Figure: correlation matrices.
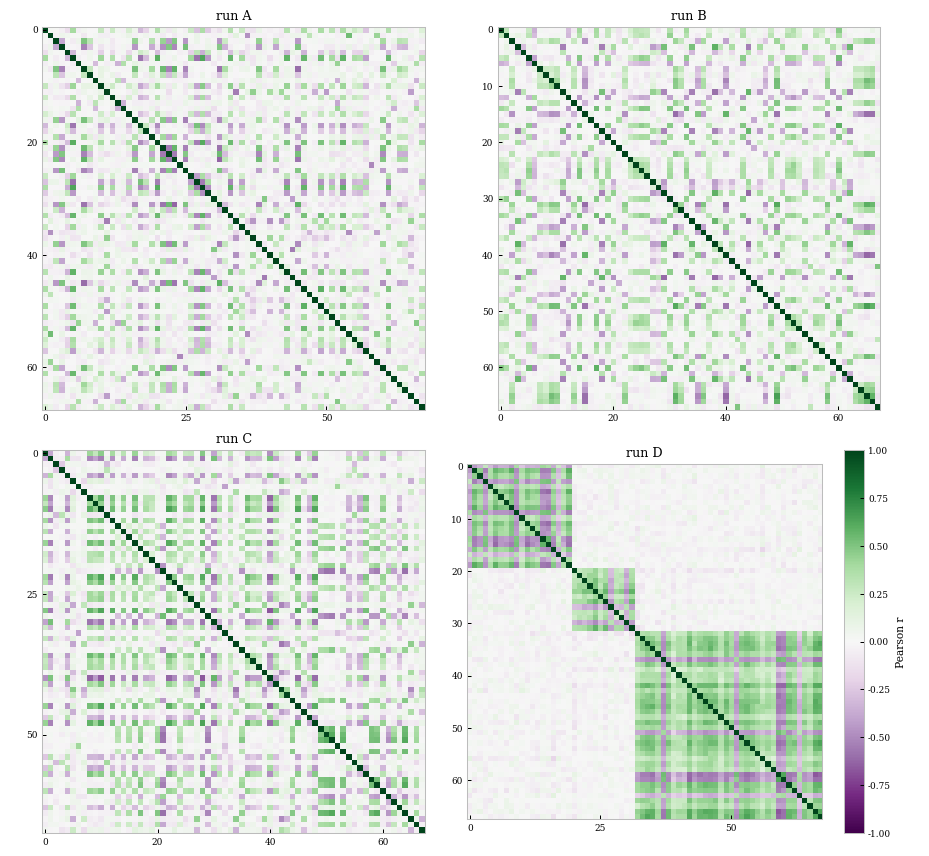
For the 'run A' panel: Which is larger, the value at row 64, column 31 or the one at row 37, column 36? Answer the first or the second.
the second
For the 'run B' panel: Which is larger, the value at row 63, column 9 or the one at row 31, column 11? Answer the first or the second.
the first
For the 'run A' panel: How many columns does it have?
68
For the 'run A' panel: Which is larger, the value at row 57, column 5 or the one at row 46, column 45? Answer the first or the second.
the second
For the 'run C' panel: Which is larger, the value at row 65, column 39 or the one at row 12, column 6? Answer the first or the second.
the first
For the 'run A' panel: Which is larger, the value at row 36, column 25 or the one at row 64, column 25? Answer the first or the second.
the first
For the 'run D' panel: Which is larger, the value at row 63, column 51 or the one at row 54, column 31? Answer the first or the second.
the first
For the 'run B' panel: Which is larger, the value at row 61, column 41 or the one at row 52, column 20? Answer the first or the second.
the second
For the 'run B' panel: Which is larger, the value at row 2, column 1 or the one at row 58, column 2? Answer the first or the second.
the second
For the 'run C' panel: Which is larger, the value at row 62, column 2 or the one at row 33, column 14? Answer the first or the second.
the second
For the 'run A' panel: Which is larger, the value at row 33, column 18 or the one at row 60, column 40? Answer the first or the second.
the second
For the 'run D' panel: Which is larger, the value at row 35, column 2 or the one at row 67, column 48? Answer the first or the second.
the second
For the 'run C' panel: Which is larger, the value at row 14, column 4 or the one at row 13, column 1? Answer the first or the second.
the second
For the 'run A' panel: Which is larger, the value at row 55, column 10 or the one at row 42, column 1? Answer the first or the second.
the first
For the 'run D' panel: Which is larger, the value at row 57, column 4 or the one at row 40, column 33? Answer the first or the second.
the second
